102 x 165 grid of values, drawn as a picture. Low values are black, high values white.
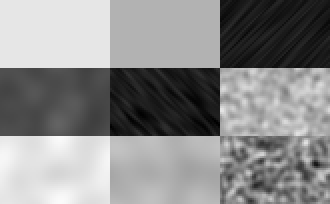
It is made of 3 by 3 panels. Panel 1,1: very high, flat. Panel 1,2: high, flat. Panel 1,3: very low, slanting up to the right, faint in contrast. Panel 2,1: low, smooth, faint in contrast. Panel 2,2: very low, slanting down to the right, faint in contrast. Panel 2,3: high, blotchy. Panel 3,1: very high, smooth, faint in contrast. Panel 3,2: high, smooth, faint in contrast. Panel 3,3: middling, blotchy, strong in contrast.
